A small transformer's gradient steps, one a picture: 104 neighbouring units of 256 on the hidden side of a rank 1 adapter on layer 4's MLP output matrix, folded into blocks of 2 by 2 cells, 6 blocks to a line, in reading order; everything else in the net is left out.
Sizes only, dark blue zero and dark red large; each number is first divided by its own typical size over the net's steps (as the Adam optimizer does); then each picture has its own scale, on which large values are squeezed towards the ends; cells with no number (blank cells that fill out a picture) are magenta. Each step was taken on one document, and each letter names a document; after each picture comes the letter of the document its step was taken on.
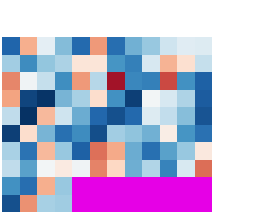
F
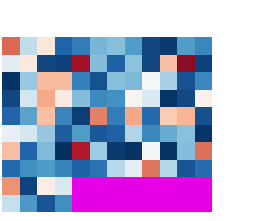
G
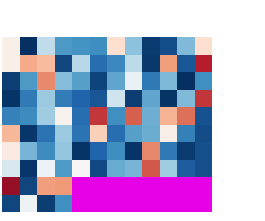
G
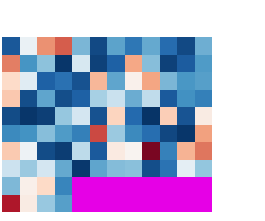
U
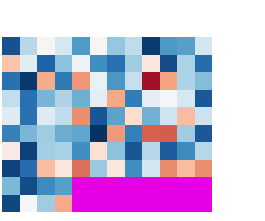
F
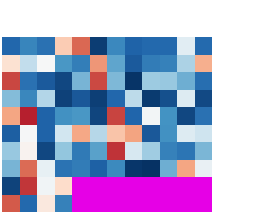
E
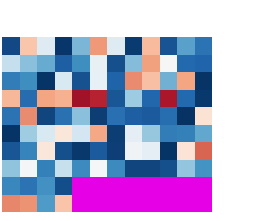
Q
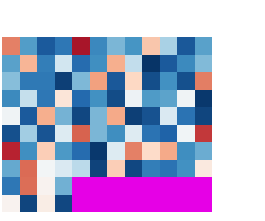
E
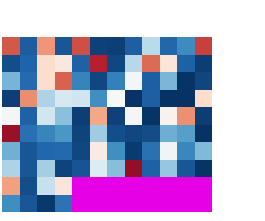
G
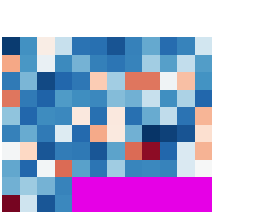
U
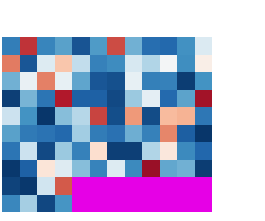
G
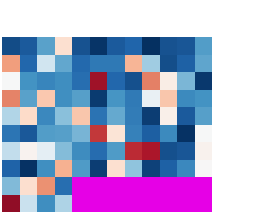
U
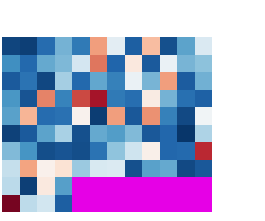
Q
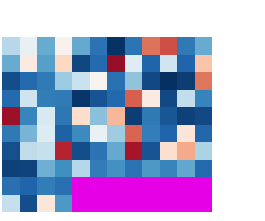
E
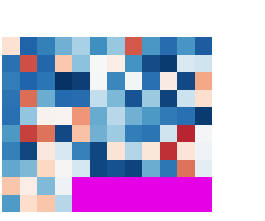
E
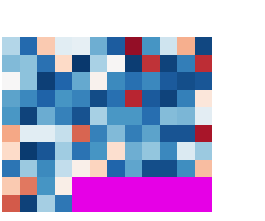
E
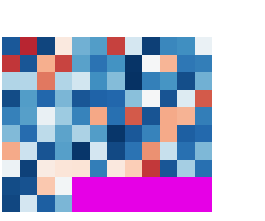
G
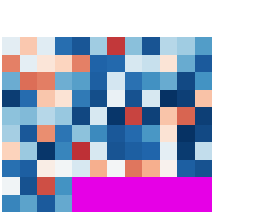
G
